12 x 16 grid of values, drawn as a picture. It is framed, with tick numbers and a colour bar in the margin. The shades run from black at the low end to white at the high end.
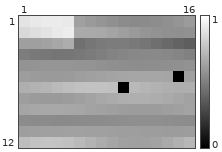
Average level on the scale: 60%. Ninth with the highest average: top left. Odd patch: higher, in the top left. Lone odd cells: 2, each lower than its neighbours. Mirror symmetry: none.
